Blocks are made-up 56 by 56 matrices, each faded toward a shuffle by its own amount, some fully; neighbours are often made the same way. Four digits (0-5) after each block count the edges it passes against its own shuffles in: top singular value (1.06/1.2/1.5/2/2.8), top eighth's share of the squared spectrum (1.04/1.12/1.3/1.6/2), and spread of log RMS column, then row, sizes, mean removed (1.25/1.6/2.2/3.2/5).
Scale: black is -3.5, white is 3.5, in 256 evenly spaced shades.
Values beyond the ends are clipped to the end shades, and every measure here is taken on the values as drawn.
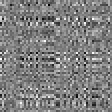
5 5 3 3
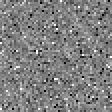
0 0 0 0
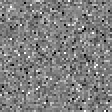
0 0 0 0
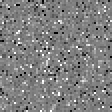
0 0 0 0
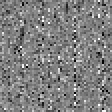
2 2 3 0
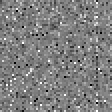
2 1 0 0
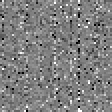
2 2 2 0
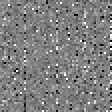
2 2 2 0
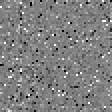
0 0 0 0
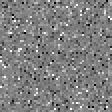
0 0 0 0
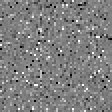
0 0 0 0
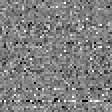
2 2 0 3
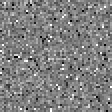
1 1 0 0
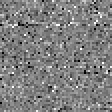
1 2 0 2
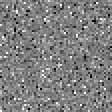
0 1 0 0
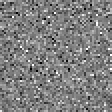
0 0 0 1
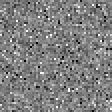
0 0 0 0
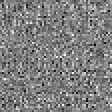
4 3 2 2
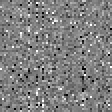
1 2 2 0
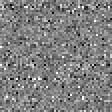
1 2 0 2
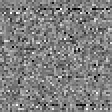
2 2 0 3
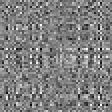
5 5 3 3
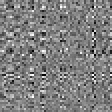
4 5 3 3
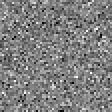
2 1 0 0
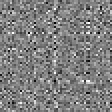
4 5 3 3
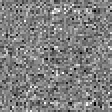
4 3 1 2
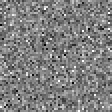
2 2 1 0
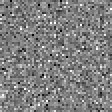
0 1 0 0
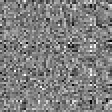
4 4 2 2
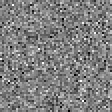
3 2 0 0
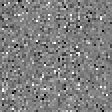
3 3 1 1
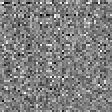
4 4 2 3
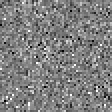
2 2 0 0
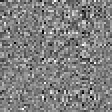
4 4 2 3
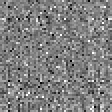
3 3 1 1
